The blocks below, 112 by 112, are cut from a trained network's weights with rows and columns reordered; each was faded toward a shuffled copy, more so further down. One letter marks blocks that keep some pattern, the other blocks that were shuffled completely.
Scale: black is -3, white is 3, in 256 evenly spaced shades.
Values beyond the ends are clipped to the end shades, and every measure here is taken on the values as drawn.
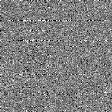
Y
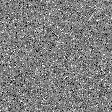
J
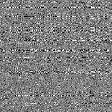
Y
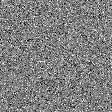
J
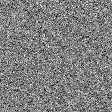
J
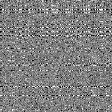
Y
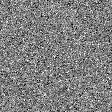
J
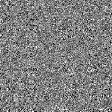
Y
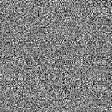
Y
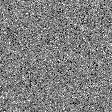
J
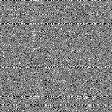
Y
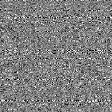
Y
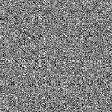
Y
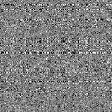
Y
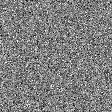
J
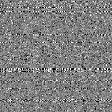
Y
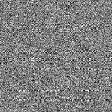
Y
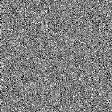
Y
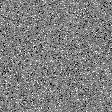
J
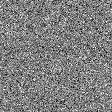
J
